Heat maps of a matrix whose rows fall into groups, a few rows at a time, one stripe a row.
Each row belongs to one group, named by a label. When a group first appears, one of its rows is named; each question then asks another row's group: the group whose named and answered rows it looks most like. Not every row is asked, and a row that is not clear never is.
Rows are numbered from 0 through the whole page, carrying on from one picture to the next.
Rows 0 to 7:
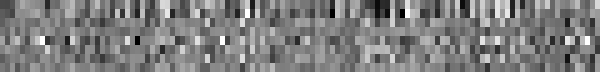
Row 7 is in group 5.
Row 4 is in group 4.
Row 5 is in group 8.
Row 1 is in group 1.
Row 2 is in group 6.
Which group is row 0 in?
1
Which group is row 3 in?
5
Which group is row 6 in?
6
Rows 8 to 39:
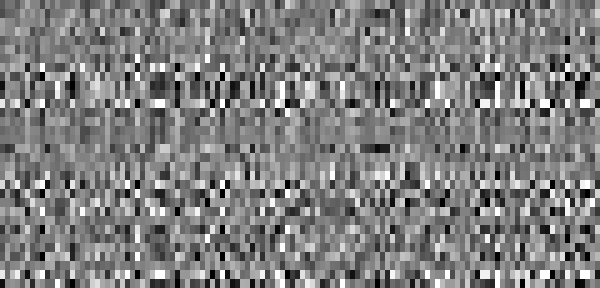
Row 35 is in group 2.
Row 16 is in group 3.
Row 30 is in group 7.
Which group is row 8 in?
3
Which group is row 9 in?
1
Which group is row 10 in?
1
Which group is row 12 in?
6
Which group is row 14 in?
6
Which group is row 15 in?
4
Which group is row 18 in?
2
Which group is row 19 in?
4
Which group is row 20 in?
3
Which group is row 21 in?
3
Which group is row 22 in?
3
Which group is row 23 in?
3
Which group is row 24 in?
1
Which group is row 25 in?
5
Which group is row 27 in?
8
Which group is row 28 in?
4
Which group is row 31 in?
4
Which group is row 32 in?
5
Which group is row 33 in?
3
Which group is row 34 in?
6
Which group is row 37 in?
5
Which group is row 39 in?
2
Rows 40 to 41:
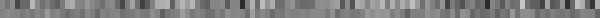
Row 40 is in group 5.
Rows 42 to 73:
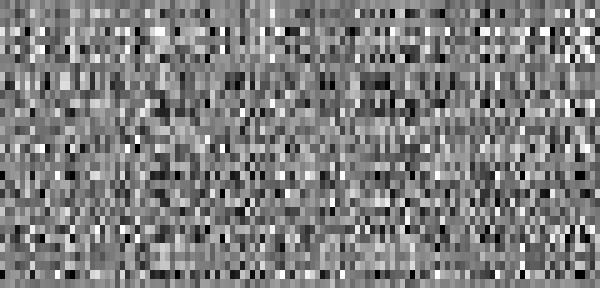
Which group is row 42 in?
5
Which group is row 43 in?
7
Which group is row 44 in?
5
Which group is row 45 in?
4
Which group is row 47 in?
4
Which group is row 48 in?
7
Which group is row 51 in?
1
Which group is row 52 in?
3
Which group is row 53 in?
7
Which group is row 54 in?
2
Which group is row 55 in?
8
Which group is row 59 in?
2
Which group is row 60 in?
8
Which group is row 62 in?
1
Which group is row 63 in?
3
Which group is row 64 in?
8
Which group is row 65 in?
1
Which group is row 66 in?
6
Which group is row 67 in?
7
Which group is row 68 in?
3
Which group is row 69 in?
5
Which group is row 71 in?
5
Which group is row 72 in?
2
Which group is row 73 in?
8
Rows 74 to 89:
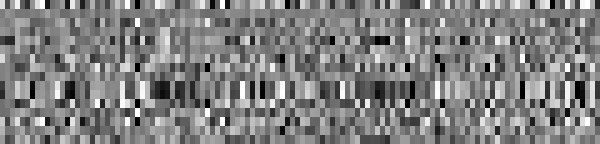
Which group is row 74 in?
4
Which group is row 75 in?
8
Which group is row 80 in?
5
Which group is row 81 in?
7
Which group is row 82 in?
3
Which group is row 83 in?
2
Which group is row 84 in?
2
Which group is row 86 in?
6
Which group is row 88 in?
5
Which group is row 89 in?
1
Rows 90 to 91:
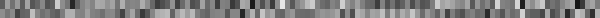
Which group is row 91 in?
5
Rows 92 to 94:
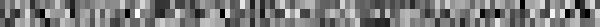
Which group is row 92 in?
2
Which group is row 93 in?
3
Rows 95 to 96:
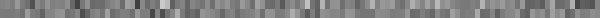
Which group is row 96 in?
3
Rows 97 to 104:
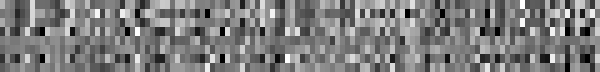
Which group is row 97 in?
5
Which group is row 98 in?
7
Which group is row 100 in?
3
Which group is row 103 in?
3
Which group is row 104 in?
6
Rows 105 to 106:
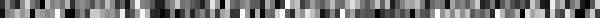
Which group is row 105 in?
3
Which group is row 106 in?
2
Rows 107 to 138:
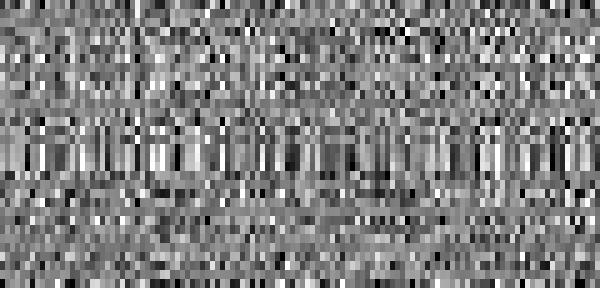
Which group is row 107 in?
3
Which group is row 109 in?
8
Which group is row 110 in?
1
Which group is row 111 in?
7
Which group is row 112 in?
5
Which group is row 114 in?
5
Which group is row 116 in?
4
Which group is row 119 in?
8
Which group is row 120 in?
3
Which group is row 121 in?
4
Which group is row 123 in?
4
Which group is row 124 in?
4
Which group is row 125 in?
4
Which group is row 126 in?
1
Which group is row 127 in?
6
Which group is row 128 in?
2
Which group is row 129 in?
4
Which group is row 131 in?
7
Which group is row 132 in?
2
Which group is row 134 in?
5
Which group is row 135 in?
5
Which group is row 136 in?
3
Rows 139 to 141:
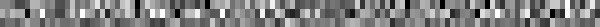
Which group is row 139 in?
7
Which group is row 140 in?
4
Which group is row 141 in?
3
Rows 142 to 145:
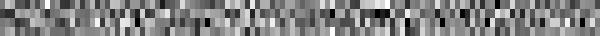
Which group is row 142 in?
8
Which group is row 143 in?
1
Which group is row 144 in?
7
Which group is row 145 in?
8
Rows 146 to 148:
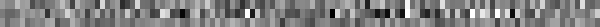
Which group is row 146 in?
6
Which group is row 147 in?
1
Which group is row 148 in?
5
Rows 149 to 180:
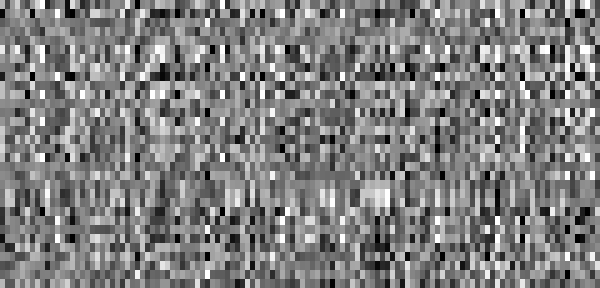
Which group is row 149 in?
4
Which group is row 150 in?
2
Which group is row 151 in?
6
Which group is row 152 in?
3
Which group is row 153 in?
5
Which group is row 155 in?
4
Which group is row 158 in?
5
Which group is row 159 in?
4
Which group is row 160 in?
8
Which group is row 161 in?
7
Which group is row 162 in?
4
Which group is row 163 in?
5
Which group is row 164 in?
1
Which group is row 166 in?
4
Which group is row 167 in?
1
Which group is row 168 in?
7
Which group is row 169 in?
8
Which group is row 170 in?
8
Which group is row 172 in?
3
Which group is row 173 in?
2
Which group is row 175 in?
2
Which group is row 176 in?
1
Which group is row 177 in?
7
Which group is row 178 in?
1
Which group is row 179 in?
6
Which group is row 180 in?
1
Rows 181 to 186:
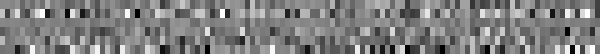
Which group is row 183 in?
8
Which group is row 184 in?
6
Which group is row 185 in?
1
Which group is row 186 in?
7
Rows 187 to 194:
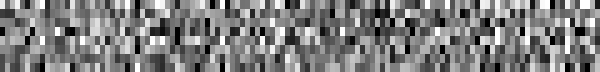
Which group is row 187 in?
4
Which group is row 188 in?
1
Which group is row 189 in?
7
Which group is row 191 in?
4
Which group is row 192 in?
7
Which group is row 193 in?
3
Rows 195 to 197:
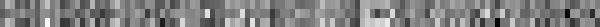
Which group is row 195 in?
8
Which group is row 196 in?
6
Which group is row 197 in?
8
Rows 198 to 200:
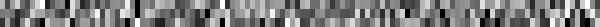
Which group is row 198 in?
4
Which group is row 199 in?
7
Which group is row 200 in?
3
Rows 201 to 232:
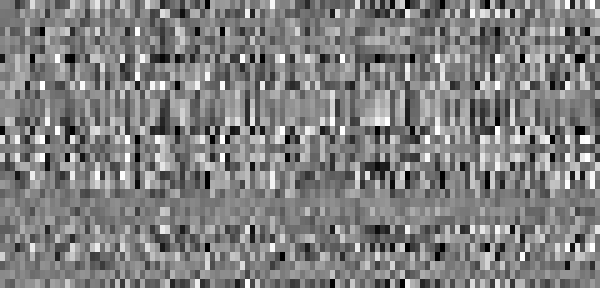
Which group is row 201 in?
7
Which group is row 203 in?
3
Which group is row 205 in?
8
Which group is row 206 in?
3
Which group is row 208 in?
6
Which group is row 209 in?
6
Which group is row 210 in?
4
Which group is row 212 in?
8
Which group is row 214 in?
8
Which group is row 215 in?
2
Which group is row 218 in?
4
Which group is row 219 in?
1
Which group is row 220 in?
7
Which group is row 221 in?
7
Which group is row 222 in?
3
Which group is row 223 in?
8
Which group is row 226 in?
1
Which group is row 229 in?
5
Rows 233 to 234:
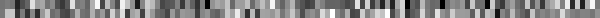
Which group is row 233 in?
7
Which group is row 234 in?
8
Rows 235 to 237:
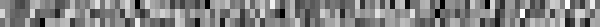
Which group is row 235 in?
7
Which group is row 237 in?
3
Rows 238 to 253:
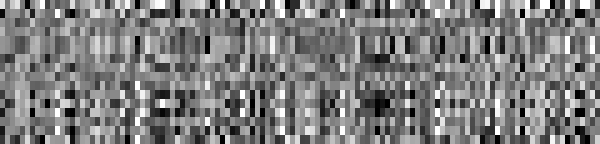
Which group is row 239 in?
2
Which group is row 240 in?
5
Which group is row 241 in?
1
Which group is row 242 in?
7
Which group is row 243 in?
7
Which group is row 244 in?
1
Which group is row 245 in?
2
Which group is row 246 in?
5
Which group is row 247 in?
6
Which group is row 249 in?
1
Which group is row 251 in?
6
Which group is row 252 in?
2
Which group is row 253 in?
3
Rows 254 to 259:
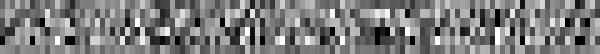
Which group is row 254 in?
2
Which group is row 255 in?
8
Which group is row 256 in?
3
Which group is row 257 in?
1
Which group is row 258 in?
2
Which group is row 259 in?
1
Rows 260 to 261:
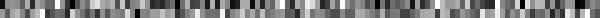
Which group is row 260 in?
2
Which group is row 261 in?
4
